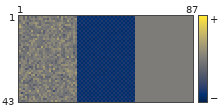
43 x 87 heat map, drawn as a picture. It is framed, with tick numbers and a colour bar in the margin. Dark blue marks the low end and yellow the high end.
The table splits into one row of 3 panels. Panel 1,1: middling, fine-grained. Panel 1,2: very low, checkered, faint in contrast. Panel 1,3: middling, flat.
